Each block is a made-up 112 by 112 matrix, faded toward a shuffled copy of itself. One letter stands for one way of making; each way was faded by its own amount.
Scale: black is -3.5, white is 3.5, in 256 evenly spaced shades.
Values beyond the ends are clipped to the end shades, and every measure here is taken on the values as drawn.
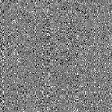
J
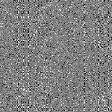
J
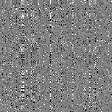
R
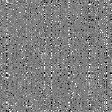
R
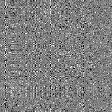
J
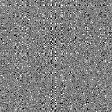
J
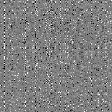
R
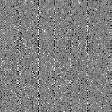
J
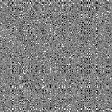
J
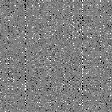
R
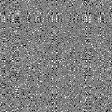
J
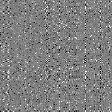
R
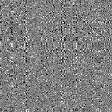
J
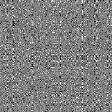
J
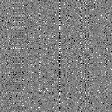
J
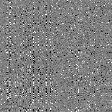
R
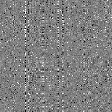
J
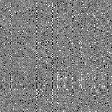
J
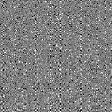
J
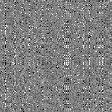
J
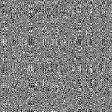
J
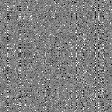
J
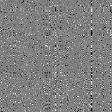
R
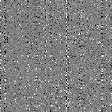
R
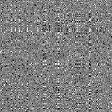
J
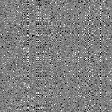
J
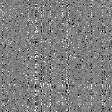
R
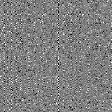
J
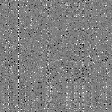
R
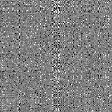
J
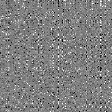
R
